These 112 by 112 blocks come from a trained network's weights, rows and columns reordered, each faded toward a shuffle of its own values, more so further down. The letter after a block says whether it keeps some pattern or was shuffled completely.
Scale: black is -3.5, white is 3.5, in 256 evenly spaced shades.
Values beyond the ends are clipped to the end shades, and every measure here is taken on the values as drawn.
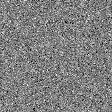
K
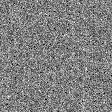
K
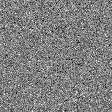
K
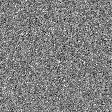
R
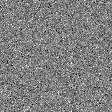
R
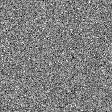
R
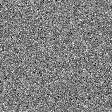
R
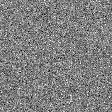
R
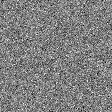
R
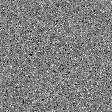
R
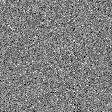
K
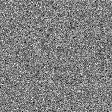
K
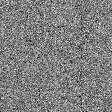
K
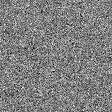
R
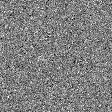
R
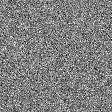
K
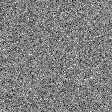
K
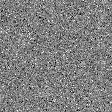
R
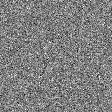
K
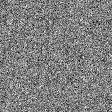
K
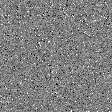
K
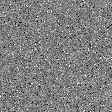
R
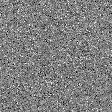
K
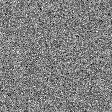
K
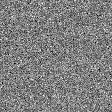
K
